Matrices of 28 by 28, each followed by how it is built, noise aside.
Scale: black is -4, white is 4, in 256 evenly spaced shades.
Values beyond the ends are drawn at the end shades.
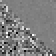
lower triangular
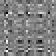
low rank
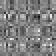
low rank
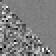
lower triangular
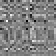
low rank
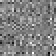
low rank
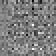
low rank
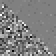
lower triangular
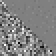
lower triangular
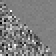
lower triangular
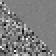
lower triangular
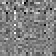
low rank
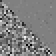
lower triangular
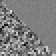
lower triangular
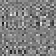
low rank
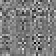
low rank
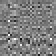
low rank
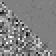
lower triangular
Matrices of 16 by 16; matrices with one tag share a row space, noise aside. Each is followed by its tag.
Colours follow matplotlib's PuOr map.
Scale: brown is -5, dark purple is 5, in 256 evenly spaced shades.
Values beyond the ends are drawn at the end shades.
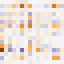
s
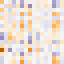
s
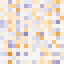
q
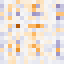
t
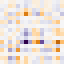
q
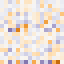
q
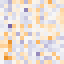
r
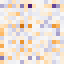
s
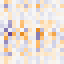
r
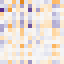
s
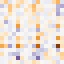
t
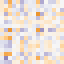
r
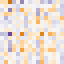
r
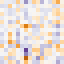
q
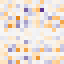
q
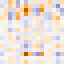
q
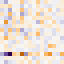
r
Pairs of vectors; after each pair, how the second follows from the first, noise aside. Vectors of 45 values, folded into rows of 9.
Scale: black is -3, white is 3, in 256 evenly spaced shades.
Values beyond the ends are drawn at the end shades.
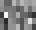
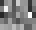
reversed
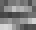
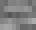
shrunk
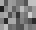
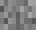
shrunk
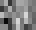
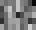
wrapped around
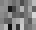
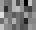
reversed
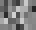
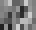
wrapped around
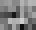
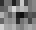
reversed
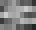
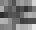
negated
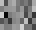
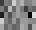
reversed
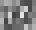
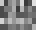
wrapped around
